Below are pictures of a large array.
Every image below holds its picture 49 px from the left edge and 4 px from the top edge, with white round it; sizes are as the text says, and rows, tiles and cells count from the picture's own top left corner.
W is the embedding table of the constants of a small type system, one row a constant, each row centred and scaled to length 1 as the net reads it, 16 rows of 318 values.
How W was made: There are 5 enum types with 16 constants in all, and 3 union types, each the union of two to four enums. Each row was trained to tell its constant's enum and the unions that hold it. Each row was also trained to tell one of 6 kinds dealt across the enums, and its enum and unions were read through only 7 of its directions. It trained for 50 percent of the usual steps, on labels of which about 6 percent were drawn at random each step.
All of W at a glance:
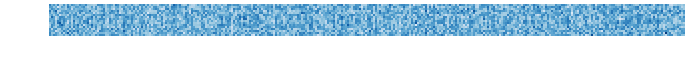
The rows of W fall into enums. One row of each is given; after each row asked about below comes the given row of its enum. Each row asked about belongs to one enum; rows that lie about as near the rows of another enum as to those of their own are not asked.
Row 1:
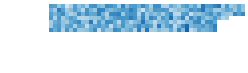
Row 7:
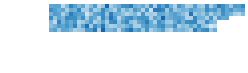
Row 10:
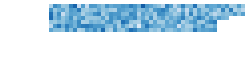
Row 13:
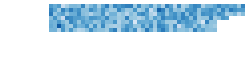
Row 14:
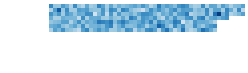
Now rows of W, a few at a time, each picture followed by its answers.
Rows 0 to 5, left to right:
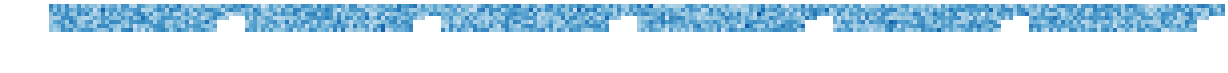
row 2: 1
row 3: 14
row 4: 14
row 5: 13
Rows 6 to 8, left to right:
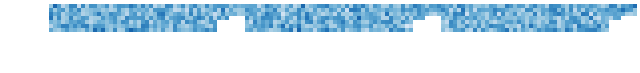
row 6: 10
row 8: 7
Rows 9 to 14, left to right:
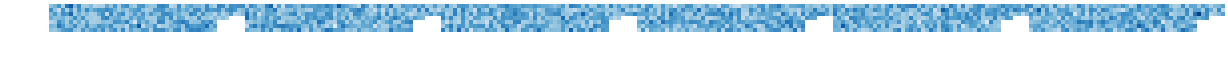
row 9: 7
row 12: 14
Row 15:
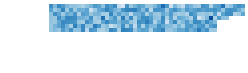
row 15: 7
